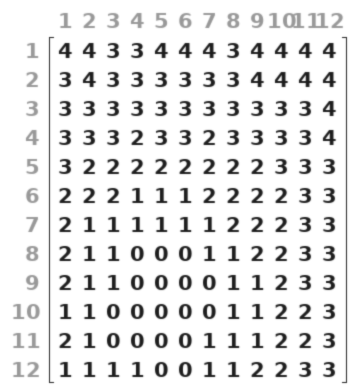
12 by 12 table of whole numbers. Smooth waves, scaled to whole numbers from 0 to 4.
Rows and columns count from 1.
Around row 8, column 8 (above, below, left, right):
2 1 1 2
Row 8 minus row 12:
1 0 0 -1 0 0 0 0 0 0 0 0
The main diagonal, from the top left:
4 4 3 2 2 1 1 1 1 2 2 3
